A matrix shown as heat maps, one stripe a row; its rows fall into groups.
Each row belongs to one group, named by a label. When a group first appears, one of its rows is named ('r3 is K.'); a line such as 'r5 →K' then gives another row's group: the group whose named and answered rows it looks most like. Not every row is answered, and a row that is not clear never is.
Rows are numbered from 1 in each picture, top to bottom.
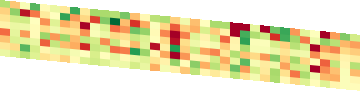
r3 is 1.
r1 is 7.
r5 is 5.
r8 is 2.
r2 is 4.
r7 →2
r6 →1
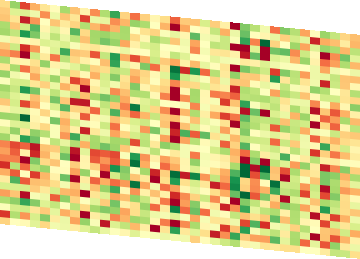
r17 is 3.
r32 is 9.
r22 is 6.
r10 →4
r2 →1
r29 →7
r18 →1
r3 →6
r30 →1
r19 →7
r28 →5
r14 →1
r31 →5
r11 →1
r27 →1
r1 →4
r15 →4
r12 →1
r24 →5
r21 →6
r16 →1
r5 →7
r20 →7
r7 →4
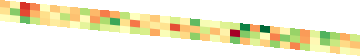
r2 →4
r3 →2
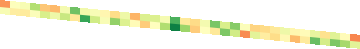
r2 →9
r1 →9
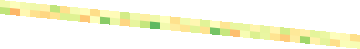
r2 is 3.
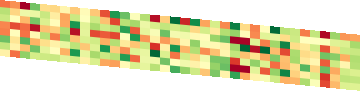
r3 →7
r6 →3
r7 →7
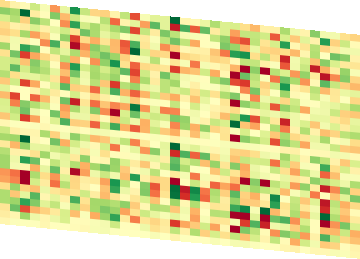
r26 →5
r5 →6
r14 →6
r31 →2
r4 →9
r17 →4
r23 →7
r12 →4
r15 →2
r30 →4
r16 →3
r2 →3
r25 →5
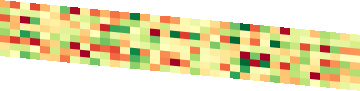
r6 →6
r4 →3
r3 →5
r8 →2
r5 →7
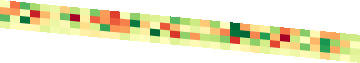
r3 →3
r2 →6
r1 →2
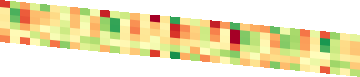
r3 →4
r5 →9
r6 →5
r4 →4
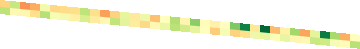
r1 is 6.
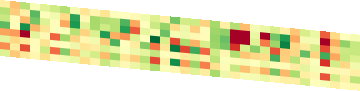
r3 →7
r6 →3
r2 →7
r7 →5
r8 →3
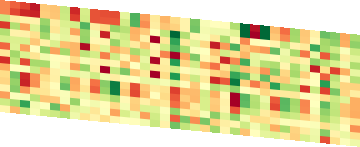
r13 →4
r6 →1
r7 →5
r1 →6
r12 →4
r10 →9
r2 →6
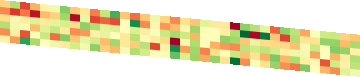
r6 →2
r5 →5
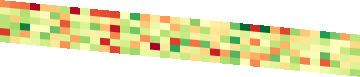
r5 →5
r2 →3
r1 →6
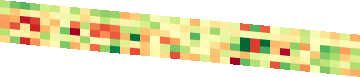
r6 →4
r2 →3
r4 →6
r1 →7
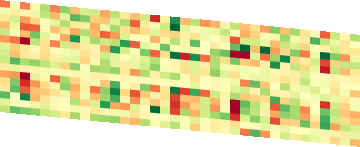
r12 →4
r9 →7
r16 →7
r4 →6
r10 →6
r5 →7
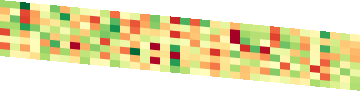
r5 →5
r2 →4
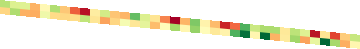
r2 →6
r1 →1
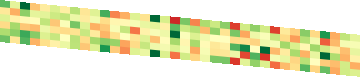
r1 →3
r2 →2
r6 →3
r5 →7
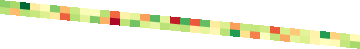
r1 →3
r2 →2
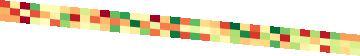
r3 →5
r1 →5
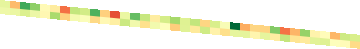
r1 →2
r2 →3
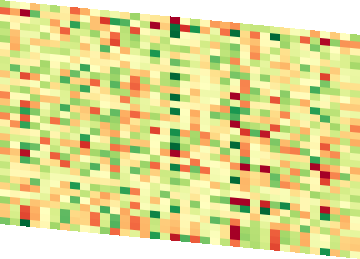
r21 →7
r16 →7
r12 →9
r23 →2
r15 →4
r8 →6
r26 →7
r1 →1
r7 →2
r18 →2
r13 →6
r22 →5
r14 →9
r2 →5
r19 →9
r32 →3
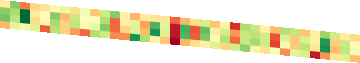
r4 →1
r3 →3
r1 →4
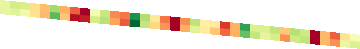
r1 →1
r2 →1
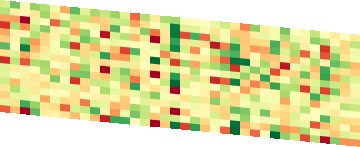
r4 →5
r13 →6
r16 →5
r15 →2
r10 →9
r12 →3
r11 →1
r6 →6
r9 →5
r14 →1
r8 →6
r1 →7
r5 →9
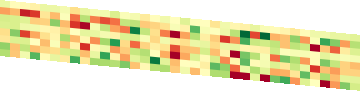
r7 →3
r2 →6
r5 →4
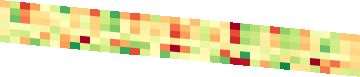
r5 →1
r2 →4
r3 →4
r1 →4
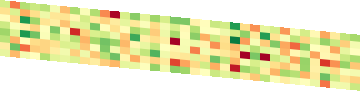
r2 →6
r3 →2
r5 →7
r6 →3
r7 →4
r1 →2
